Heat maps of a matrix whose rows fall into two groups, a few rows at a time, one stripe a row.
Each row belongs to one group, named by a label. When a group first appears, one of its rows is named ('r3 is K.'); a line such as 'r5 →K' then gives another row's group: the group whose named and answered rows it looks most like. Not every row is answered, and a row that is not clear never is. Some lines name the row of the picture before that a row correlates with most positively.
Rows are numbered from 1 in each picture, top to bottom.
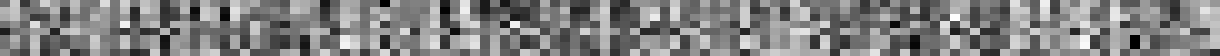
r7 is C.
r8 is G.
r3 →C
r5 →G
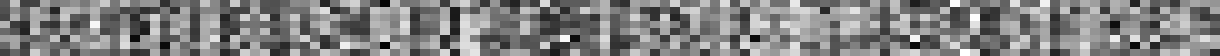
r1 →C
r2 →G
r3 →G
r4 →G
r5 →G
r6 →C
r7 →C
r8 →G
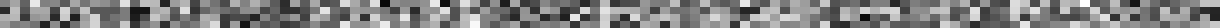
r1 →C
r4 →C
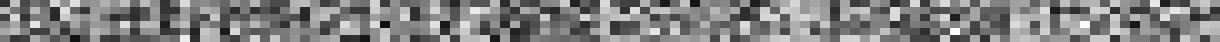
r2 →G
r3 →G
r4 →C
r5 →C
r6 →G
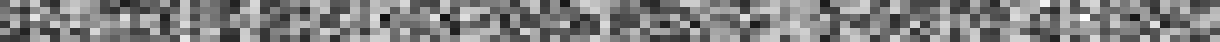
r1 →G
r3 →C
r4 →C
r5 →G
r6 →G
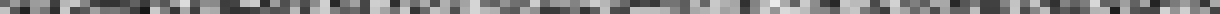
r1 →G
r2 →G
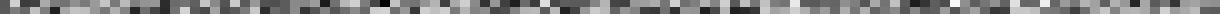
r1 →C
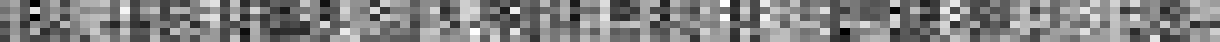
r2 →C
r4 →G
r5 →C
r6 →C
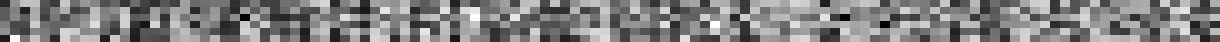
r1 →G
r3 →C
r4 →G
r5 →G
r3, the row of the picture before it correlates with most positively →5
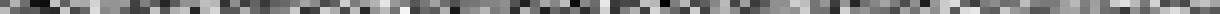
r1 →C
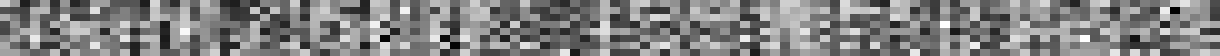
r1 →G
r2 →G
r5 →G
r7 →G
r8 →C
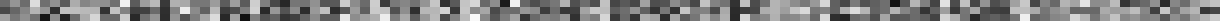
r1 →C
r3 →C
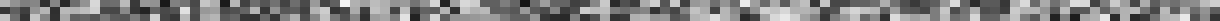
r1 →C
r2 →G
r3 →G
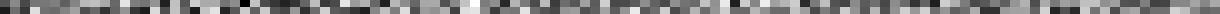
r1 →C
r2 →G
